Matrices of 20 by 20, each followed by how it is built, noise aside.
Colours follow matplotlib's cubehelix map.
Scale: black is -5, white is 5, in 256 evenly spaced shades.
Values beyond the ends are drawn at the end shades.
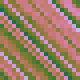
Toeplitz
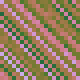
Toeplitz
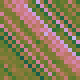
Toeplitz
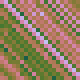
Toeplitz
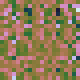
low rank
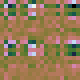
low rank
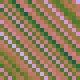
Toeplitz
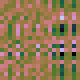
low rank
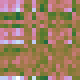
low rank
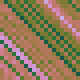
Toeplitz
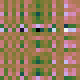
low rank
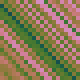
Toeplitz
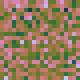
low rank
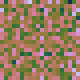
low rank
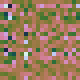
low rank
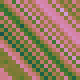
Toeplitz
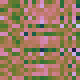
low rank
